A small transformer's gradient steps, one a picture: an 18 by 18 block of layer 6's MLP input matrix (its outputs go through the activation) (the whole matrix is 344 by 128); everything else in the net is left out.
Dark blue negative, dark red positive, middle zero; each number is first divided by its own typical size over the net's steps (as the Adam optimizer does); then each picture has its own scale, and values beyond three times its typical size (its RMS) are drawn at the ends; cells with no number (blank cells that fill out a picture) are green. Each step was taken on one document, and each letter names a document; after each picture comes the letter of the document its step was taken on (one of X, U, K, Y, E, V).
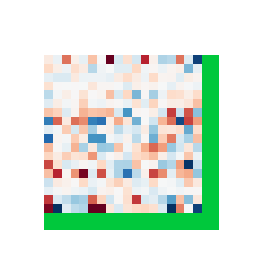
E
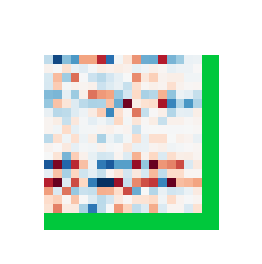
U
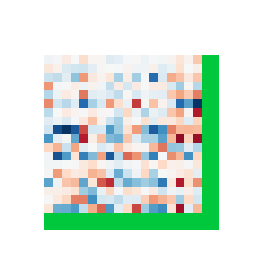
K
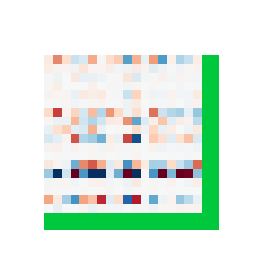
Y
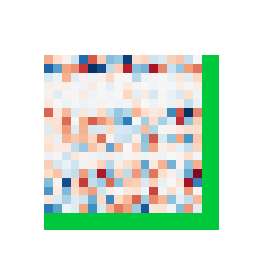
E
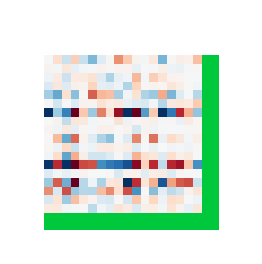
U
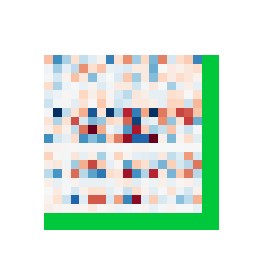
Y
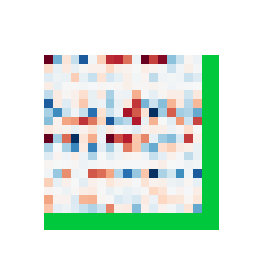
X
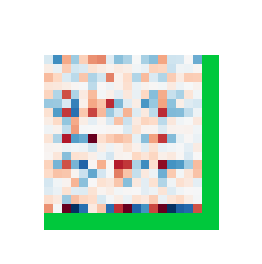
U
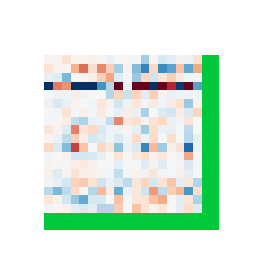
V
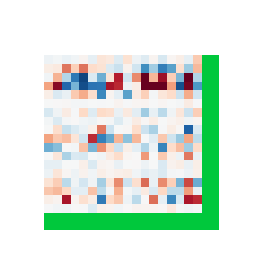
V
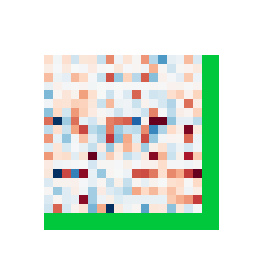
X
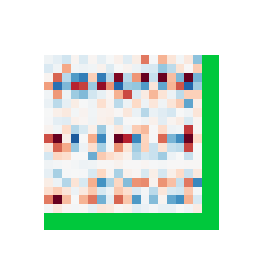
V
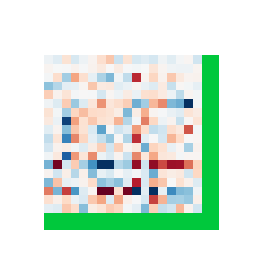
U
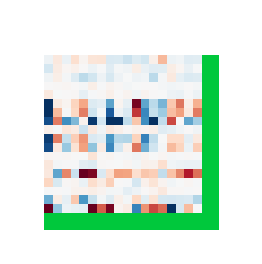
X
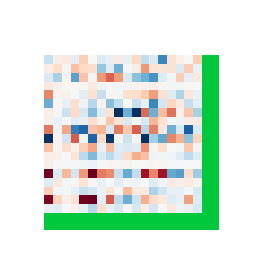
X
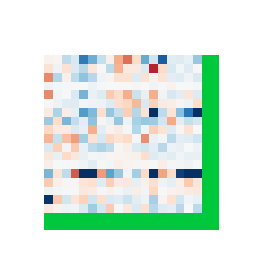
X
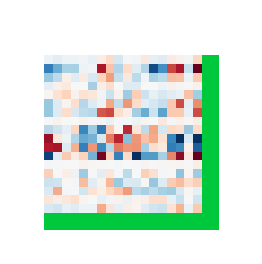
K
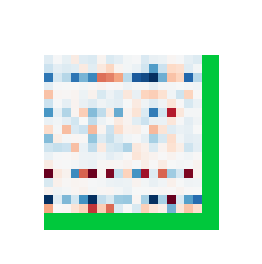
X
